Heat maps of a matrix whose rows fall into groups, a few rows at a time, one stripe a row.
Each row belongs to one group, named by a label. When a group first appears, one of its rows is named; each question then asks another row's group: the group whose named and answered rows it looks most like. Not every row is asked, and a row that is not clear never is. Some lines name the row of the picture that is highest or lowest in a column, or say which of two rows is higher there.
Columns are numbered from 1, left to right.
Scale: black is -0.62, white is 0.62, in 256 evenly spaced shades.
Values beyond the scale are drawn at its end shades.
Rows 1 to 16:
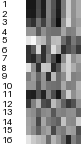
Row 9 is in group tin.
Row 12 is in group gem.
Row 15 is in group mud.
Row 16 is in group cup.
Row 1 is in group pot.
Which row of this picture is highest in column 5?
8
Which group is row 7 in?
pot
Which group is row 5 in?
cup
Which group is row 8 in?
mud
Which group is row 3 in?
pot
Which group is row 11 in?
pot
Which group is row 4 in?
mud
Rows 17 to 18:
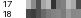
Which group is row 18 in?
pot
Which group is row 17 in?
mud
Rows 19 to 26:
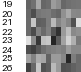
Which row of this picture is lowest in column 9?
25
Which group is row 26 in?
gem
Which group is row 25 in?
cup
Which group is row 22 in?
pot
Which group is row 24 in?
pot
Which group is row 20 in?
pot
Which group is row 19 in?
gem
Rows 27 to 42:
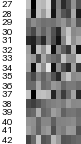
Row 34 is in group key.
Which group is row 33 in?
mud
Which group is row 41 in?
mud
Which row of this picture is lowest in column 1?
31
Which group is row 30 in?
pot
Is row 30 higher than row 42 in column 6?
No
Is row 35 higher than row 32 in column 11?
Yes
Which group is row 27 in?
key
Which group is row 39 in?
gem
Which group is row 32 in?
key
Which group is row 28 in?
key
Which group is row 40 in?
mud
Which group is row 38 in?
pot
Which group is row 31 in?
pot
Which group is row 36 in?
gem
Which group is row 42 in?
gem
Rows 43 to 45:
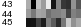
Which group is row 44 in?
cup
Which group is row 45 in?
pot
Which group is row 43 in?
key
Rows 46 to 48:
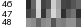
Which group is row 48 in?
mud
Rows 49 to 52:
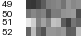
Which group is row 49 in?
pot
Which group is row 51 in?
cup
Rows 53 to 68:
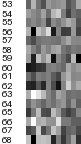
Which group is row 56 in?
key
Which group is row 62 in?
pot
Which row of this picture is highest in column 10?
59
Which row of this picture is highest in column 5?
56
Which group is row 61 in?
pot
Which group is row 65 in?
gem
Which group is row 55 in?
tin
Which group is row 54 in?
cup
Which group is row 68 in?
key
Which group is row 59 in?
key
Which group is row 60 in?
pot
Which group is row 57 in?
pot
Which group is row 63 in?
cup
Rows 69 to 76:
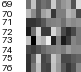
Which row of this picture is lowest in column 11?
70
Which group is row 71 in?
pot
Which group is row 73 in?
key
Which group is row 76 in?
gem
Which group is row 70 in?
mud
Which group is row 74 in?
pot
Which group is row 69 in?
tin
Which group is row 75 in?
gem
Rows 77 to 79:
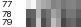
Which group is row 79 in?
gem
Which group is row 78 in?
gem
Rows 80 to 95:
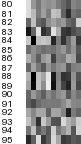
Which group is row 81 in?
cup
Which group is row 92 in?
cup
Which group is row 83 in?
gem
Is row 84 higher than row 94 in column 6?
No
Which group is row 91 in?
pot
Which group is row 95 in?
gem
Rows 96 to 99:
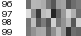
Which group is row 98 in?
tin
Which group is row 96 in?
cup
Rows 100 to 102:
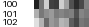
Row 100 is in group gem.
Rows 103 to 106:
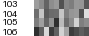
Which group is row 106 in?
gem
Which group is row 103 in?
mud
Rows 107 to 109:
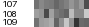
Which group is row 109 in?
cup
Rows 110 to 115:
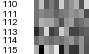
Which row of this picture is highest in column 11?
110
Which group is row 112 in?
cup
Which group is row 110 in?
tin
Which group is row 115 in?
key
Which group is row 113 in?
gem
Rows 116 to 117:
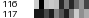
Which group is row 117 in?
pot
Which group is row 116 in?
key
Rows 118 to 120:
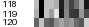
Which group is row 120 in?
tin
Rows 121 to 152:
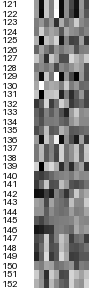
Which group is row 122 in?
key
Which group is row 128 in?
tin
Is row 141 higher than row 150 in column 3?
Yes
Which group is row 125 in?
key
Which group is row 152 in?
mud
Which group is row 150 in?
cup
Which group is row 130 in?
cup
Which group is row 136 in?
key
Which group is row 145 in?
pot
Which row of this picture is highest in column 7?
130
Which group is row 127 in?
mud
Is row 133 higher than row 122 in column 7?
No
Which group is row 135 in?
gem
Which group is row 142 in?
pot
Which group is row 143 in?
mud
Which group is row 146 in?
pot
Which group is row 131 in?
key
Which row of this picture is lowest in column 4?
142
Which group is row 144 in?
mud
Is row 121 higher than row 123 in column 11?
No
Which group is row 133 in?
pot
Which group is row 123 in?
tin
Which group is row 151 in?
mud
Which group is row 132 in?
gem
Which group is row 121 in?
key
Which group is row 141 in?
gem
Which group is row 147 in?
gem
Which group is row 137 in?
tin
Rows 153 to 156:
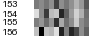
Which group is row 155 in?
tin
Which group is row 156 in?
key
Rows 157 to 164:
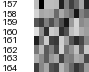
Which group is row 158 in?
cup
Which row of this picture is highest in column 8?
160
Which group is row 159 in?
pot
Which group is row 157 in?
key
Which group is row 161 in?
gem
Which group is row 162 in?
tin
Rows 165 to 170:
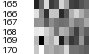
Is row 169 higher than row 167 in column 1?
Yes
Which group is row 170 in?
cup
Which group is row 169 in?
key
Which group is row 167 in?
mud
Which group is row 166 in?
mud
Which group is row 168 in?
cup
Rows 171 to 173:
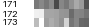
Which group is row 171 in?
tin
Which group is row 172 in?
cup
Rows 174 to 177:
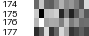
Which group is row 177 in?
gem
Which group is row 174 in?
tin
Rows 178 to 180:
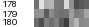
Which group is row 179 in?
mud
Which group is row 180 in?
pot
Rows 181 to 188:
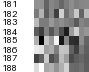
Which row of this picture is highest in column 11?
182
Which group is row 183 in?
cup
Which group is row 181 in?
mud
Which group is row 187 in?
gem
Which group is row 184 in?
pot
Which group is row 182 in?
tin
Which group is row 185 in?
key
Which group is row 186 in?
cup
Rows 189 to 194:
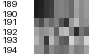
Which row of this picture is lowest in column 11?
192
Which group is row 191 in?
pot
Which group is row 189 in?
pot
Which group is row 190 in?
pot
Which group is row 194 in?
mud
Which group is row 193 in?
mud
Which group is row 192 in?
cup
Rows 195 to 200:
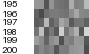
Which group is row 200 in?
tin
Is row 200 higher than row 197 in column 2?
Yes
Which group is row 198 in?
tin
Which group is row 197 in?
gem
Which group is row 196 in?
pot
